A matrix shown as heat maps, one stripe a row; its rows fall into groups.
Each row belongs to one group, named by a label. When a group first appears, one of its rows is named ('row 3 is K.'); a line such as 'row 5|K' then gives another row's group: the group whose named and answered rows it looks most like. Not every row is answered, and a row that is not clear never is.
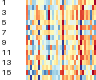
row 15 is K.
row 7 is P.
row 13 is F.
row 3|K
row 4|K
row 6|K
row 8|K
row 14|P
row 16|P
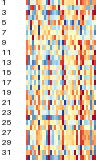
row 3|K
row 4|K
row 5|F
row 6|P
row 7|P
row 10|F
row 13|K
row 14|P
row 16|P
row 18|P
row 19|K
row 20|F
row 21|F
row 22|K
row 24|K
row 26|F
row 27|K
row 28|K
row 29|K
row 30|P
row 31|F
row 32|K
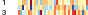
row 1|F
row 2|P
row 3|K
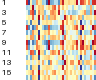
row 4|F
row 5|P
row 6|K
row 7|P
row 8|F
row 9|K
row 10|K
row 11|F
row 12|P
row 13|F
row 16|P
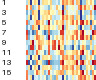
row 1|P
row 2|F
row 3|P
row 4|P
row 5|K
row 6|P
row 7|K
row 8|K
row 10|F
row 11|K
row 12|P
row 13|K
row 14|P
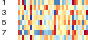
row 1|F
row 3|F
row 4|P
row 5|K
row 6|P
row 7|K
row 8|F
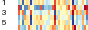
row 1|P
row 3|F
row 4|P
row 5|P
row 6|K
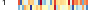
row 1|K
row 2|P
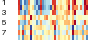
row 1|K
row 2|K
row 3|K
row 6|P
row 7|F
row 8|P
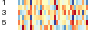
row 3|K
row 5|F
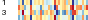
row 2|F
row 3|F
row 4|P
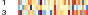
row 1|K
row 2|P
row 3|K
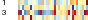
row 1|F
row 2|P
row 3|K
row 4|F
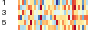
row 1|F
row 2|K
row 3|F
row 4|K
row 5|F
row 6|K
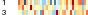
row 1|F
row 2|F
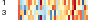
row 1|K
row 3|F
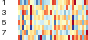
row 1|K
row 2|F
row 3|F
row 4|P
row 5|F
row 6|P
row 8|K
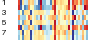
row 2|K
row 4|K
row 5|P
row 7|P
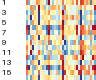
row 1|K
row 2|F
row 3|P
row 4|P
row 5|P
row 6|K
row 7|K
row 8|P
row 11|F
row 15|F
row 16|P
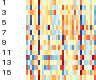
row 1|F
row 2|P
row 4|P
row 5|P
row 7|P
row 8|F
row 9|P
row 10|F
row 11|P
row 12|K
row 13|P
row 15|F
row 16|F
